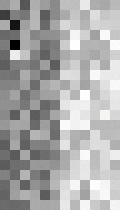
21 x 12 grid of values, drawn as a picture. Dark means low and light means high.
An odd patch, rougher than its surroundings, sits in the top left. The top left is the roughest part. No single row or column stands out from its neighbours. A vertical seam about 50% of the way across splits the table, and the right part is higher.
